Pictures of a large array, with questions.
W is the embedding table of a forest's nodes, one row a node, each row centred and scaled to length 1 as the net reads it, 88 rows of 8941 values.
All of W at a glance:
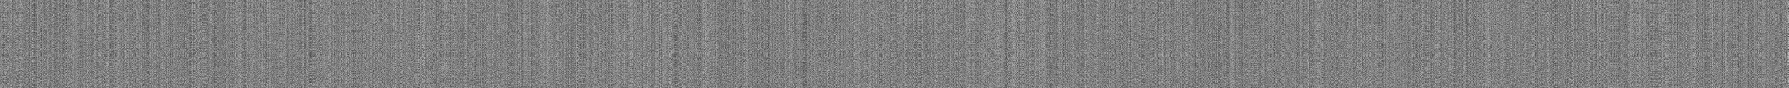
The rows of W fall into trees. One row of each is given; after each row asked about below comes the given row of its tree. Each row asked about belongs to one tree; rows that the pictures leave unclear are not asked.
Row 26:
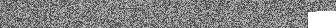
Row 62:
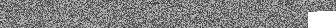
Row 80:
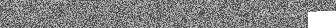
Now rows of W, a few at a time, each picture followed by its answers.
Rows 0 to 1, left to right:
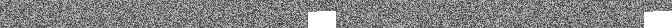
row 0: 80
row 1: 80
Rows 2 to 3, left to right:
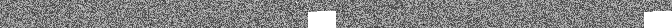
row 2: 26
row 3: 26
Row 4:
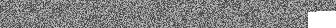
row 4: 80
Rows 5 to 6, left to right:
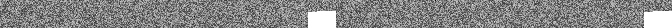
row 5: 80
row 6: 80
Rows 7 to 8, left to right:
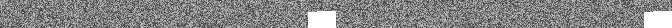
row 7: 80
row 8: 62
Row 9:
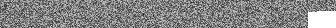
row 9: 80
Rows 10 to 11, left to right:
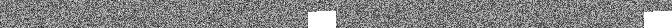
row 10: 26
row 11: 80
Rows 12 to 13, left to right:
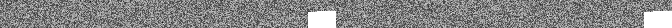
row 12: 26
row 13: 26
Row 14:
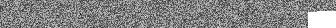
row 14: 80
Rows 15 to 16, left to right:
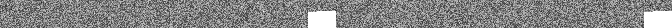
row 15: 80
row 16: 80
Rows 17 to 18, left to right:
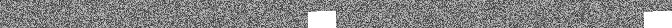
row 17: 26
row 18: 80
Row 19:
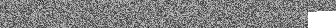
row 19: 80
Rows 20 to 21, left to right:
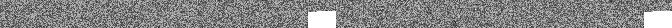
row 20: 80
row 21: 26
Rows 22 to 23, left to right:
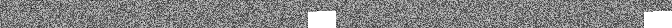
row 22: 80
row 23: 80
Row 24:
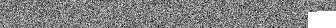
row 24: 62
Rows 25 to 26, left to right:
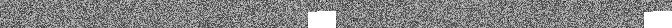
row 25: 80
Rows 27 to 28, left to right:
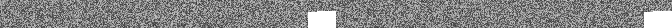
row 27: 80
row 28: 26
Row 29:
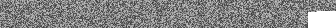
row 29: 80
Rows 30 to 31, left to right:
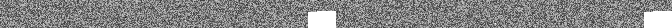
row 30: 26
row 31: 26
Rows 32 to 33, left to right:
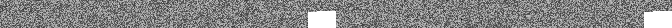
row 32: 80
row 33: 62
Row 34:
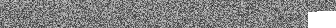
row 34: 80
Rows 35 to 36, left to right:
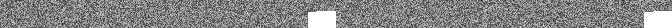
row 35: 26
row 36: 62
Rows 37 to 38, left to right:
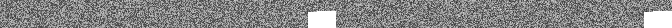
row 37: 26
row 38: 26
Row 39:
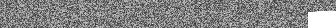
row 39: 26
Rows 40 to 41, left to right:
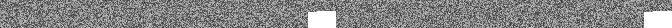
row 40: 62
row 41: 80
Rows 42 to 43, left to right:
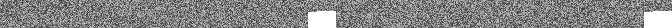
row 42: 26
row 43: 80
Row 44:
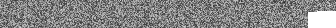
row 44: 26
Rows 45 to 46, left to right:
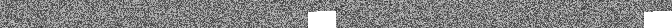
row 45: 26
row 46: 80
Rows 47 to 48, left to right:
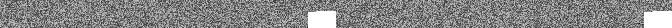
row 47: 26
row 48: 80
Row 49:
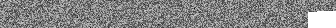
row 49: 62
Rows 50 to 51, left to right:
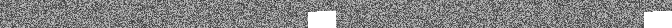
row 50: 26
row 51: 80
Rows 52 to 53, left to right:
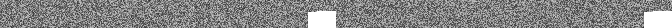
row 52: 26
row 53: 26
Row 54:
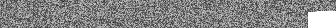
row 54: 26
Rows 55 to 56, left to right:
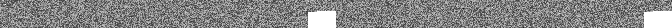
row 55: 26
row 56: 26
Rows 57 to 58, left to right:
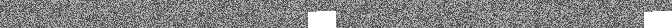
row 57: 80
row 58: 80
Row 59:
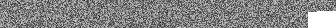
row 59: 62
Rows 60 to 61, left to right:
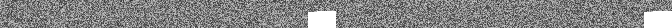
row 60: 26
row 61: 26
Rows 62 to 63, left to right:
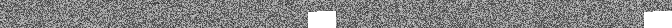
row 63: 80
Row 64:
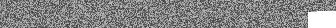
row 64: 26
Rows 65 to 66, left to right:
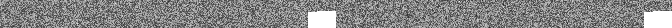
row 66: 62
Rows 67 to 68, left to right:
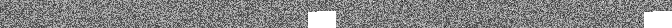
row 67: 80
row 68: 62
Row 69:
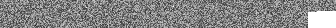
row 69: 80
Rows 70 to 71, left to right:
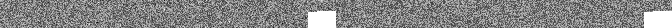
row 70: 62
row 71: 26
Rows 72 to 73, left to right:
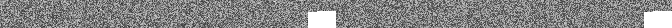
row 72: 80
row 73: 26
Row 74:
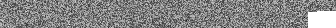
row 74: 62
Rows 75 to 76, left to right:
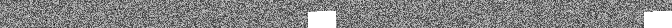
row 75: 26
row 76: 80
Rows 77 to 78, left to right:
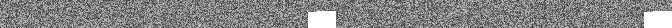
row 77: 62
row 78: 26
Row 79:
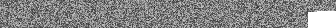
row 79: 26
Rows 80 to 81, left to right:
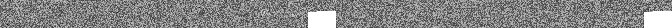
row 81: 26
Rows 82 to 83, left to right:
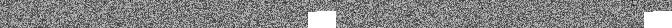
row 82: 26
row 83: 62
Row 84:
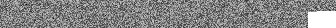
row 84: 80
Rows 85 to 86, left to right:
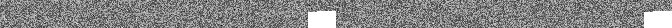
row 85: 80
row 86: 26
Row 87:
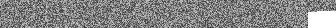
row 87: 80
